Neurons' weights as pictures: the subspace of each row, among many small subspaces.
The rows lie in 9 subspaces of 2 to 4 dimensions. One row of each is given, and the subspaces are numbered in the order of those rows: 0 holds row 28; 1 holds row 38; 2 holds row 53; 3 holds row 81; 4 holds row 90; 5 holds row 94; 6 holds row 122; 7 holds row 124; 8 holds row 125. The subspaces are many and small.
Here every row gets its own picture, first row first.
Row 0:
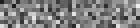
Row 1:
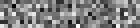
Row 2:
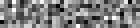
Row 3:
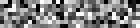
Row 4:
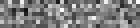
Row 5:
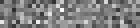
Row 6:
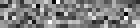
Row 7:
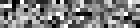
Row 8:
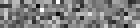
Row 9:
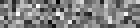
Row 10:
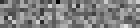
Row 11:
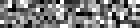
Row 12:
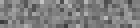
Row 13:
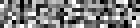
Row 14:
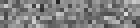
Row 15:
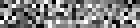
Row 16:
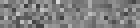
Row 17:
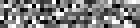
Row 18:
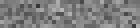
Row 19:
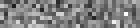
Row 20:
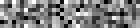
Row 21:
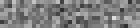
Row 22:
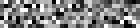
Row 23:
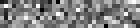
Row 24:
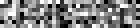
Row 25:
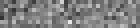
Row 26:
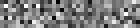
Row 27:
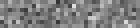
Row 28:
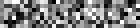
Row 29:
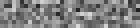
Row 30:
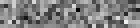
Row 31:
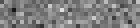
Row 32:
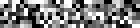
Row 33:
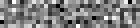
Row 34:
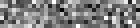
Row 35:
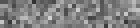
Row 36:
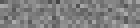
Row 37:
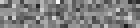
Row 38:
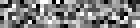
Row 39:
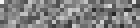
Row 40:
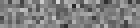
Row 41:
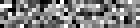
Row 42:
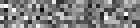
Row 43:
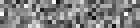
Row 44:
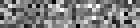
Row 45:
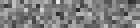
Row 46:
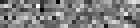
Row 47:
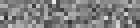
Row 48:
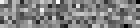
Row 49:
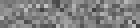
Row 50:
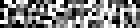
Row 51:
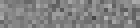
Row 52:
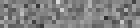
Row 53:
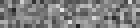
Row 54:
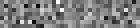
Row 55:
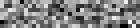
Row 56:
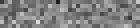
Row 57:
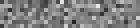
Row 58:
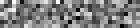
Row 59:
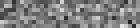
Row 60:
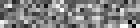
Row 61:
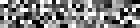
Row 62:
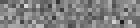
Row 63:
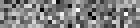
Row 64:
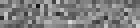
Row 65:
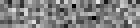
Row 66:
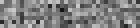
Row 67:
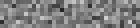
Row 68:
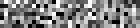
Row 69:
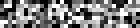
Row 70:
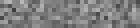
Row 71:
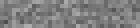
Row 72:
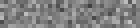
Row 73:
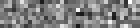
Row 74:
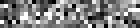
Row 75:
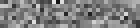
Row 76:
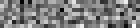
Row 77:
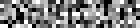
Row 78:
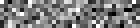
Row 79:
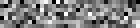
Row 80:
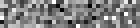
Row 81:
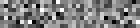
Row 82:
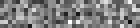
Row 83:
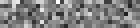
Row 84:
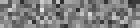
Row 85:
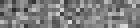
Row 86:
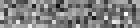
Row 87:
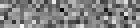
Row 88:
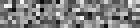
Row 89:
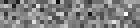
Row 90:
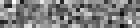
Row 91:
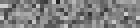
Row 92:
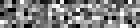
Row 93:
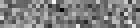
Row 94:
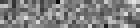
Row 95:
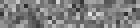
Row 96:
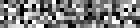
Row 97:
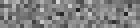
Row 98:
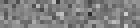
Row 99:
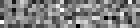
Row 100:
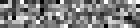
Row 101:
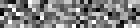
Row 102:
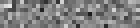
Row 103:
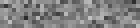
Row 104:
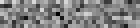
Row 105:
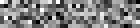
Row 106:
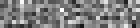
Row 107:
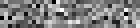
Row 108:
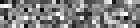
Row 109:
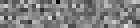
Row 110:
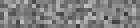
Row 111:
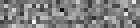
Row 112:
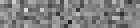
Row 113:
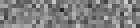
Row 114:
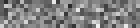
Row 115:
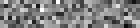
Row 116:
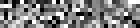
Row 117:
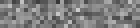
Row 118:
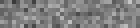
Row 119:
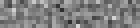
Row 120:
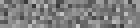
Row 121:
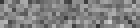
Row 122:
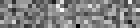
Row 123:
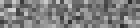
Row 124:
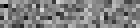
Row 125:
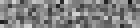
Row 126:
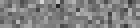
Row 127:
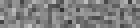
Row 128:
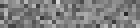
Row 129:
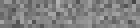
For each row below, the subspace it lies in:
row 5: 5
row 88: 6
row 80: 2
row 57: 6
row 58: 4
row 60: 4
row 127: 2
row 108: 7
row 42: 7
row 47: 1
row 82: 0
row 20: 7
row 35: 5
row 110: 8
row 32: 0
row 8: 2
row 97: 8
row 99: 2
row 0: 0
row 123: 4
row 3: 1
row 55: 4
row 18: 4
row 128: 2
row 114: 4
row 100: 5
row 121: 0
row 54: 3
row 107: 1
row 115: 5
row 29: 6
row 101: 0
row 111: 5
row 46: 5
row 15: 6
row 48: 3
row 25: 7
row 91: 6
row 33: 2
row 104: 7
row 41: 6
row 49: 4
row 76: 6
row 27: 5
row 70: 0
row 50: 8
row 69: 4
